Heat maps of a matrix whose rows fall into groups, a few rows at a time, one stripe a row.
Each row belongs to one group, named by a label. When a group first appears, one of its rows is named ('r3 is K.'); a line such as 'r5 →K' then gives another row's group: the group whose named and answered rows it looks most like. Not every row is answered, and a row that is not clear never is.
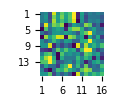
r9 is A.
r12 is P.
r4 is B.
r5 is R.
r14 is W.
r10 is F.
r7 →R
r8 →F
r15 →F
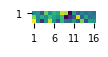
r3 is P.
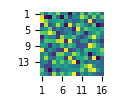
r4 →R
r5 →A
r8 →R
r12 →R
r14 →F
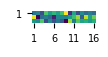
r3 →A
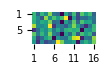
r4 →P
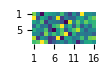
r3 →A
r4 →W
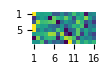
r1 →P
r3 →B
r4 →P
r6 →R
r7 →R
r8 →A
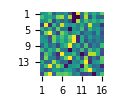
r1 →A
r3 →A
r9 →W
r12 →W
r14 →B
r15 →F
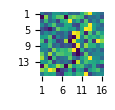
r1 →F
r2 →R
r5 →F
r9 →A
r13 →A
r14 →R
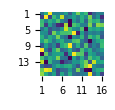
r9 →W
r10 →P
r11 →R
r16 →P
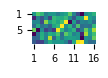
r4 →W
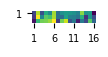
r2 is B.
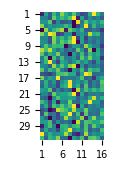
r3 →A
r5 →R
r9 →B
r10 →P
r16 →F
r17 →P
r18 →W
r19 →W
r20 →A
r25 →F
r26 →W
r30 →W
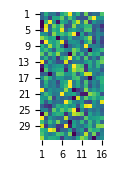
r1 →W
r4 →B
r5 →B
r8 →B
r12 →W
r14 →R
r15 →R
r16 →F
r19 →W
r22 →A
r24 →F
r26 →R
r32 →P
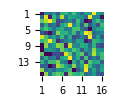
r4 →W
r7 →P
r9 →R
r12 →W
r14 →F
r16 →R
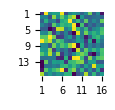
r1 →B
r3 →W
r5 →F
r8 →P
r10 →A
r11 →P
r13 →R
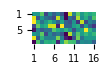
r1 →A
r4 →R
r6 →A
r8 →R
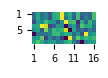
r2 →W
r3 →R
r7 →A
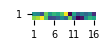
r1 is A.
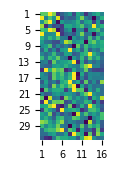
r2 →P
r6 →P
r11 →F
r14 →F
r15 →B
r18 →W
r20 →R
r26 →A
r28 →P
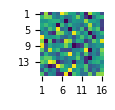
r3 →B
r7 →P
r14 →F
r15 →W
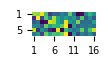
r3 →F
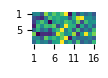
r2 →F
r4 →R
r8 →W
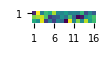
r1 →B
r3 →A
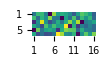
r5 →R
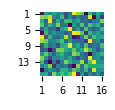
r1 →R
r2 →P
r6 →R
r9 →W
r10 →F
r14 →A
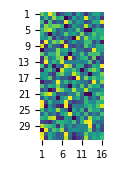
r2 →B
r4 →B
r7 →A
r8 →B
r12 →R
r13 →B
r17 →A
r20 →F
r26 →W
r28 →F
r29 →P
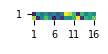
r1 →R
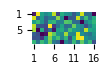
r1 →B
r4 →P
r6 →F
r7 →F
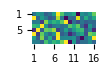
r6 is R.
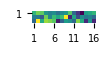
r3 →B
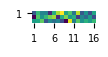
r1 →W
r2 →R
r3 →A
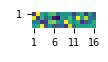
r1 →B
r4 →A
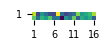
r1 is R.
